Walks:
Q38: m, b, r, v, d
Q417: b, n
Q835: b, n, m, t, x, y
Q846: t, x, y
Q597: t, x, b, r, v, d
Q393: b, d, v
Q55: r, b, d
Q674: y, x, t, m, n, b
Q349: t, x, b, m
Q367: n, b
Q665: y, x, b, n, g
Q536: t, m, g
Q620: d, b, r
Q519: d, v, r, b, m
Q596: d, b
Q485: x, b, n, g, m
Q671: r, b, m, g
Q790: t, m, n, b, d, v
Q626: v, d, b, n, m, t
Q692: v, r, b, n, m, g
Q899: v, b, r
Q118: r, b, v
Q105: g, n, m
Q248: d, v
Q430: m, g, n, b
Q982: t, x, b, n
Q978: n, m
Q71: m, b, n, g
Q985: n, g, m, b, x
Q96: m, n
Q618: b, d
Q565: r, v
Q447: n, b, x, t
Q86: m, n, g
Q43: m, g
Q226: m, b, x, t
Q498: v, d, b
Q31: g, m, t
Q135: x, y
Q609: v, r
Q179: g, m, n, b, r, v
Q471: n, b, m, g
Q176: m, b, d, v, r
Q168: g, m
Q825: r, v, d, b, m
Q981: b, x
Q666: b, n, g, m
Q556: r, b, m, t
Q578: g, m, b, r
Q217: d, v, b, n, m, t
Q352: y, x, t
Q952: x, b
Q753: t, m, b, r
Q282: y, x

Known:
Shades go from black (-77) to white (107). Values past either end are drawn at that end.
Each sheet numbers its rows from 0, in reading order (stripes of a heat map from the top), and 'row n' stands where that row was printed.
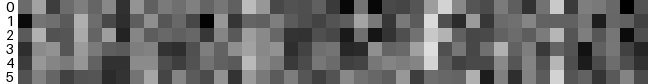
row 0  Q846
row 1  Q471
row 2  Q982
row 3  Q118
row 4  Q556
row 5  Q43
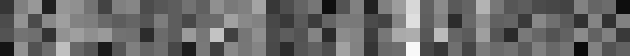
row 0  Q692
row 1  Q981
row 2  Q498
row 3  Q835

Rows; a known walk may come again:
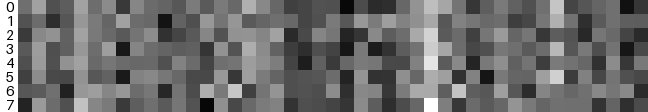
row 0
Q597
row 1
Q596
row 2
Q118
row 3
Q982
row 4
Q981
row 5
Q790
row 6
Q498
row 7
Q447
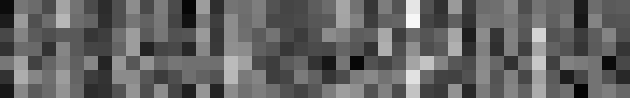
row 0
Q471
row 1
Q835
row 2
Q43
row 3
Q179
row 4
Q846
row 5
Q556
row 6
Q71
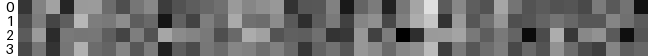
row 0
Q692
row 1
Q393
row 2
Q352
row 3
Q618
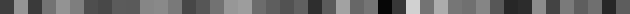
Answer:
Q665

